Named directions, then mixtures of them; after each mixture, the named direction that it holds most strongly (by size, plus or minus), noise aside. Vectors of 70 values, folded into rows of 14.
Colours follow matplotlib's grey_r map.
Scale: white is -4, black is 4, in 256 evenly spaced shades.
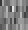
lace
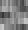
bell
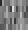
lace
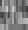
bell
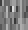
lace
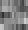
bell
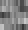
bell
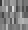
lace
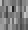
lace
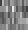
lace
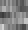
bell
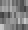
bell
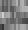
bell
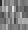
lace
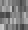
bell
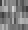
bell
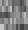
bell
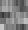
bell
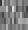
lace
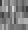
bell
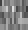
lace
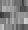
bell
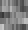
bell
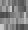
bell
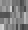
bell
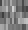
bell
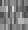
lace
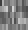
lace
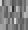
lace
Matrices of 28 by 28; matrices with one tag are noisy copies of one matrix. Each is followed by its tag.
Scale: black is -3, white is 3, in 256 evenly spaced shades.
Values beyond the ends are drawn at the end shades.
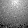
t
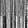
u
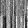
u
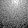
t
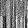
u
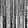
u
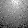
t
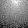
t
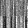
u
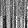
u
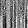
u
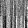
u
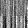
u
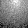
t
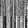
u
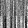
u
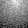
t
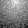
t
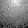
t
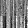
u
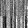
u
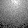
t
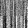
u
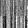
u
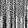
u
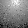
t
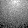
t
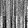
u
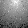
t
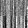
u
